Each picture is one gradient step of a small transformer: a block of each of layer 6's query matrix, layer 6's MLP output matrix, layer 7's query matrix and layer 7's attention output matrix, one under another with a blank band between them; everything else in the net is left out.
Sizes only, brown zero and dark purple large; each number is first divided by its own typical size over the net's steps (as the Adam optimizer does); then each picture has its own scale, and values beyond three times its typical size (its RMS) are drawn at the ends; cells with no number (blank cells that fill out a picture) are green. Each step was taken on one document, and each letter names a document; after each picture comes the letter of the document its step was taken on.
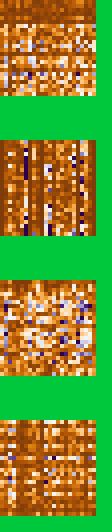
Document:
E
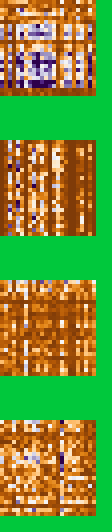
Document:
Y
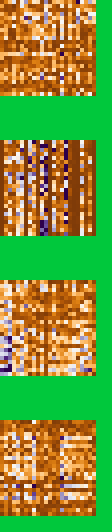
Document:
Y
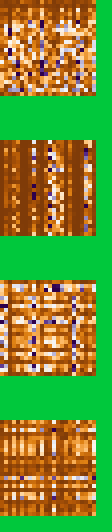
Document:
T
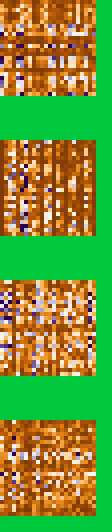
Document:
E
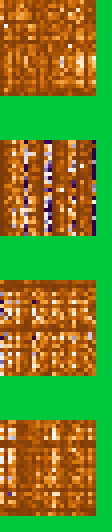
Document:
E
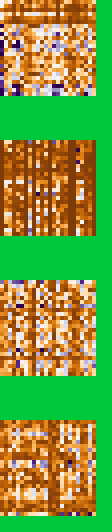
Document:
Y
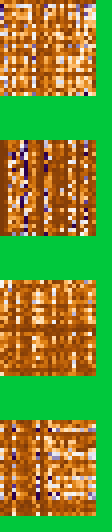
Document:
E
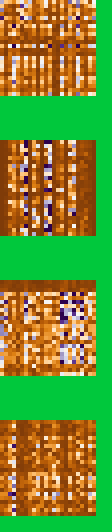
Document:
E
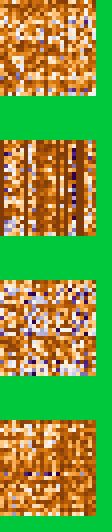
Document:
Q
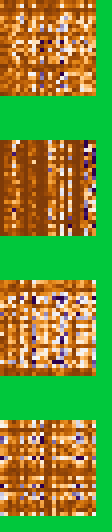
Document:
T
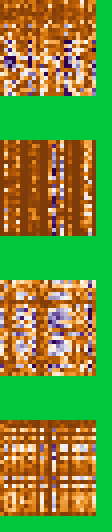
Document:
T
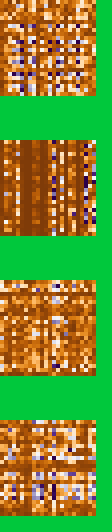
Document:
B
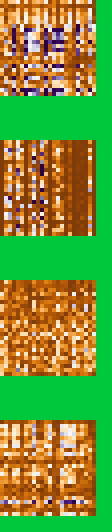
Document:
Y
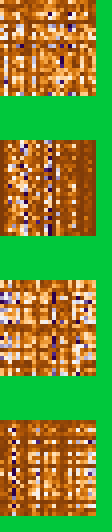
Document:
E
